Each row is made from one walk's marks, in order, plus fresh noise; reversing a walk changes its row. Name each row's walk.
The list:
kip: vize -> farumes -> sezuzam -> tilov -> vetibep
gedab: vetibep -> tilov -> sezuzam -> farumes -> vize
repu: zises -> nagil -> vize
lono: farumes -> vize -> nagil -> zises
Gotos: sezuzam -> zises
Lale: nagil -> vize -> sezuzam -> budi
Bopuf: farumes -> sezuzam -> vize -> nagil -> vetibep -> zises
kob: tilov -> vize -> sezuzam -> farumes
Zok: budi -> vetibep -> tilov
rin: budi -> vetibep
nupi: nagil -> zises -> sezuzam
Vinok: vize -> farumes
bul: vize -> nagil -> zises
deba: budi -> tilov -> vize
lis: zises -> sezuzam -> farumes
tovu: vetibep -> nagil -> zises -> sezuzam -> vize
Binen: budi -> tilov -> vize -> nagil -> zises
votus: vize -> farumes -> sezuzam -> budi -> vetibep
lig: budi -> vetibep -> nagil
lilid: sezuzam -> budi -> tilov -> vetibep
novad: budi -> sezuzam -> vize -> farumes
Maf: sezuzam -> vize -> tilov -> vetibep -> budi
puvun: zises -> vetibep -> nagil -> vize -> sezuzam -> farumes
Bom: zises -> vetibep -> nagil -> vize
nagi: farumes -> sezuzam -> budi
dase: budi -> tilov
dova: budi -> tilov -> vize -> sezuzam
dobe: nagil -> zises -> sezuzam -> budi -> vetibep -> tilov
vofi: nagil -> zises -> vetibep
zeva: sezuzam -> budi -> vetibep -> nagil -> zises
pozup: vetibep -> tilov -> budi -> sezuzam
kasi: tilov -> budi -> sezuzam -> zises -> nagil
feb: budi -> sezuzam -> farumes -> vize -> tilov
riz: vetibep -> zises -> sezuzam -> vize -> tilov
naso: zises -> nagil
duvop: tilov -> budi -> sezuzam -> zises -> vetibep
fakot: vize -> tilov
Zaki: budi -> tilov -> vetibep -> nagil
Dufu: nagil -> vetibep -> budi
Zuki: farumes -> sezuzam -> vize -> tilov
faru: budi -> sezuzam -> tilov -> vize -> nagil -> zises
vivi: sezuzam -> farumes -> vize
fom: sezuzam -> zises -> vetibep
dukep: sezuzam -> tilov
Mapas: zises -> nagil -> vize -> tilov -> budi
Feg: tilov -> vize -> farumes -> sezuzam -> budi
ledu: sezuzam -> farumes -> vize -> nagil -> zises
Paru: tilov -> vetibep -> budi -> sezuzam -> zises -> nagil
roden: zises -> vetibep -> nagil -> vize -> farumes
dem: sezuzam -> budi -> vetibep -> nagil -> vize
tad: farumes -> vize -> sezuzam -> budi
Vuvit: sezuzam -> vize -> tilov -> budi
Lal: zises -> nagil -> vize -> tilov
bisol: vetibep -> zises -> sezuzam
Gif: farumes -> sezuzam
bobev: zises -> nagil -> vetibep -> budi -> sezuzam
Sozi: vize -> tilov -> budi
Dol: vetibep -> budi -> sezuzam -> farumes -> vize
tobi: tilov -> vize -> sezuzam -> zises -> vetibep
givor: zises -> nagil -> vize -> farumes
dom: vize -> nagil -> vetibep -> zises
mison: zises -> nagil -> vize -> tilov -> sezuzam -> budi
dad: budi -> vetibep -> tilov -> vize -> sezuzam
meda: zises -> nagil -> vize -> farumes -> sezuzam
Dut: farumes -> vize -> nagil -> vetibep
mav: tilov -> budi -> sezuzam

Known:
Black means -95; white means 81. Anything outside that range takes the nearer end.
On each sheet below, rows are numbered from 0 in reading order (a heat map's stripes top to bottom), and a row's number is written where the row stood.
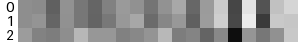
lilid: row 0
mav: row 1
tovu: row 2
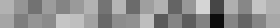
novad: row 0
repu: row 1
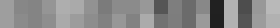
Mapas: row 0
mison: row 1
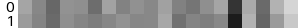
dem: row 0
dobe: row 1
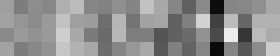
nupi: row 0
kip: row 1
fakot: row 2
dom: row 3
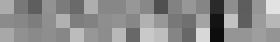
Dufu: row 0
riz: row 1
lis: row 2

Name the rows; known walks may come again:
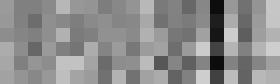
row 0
tovu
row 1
dobe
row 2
riz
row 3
Dol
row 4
repu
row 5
kip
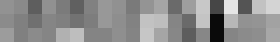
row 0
lilid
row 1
fom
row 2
nupi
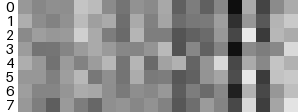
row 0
Lal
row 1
Lale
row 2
fakot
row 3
vofi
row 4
novad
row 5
Sozi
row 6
Mapas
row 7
Zaki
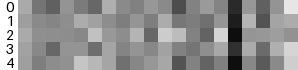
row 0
Dufu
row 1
mison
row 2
lis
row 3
dem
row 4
dom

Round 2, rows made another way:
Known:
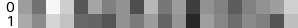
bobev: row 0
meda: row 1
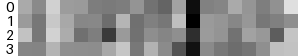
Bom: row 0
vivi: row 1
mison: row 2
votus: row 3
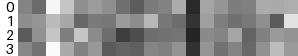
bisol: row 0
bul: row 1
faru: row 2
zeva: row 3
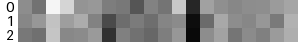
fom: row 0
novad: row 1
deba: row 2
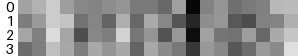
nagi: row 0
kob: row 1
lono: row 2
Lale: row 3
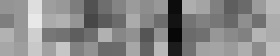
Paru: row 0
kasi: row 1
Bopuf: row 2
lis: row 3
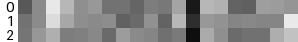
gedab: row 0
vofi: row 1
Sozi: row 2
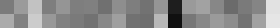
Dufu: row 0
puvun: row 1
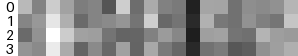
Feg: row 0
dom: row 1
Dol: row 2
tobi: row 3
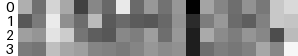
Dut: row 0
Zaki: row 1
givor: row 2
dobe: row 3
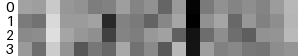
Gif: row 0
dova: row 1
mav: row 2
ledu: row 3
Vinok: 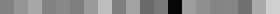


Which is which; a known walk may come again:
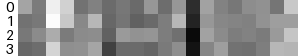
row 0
naso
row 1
dem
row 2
fakot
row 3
dase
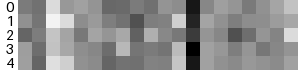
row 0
rin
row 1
fom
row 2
Lale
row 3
vivi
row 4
Gotos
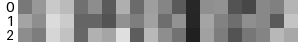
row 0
kob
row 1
meda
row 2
tad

